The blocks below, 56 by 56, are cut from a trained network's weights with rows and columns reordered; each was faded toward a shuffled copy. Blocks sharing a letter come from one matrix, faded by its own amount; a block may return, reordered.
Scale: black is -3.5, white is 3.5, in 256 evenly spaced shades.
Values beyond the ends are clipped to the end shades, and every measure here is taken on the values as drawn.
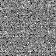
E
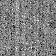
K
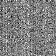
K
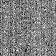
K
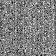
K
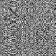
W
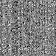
K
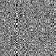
W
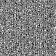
K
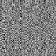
W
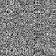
W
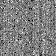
K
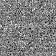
E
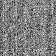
K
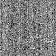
K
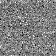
E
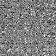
E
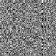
W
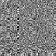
W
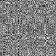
W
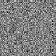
W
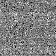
E
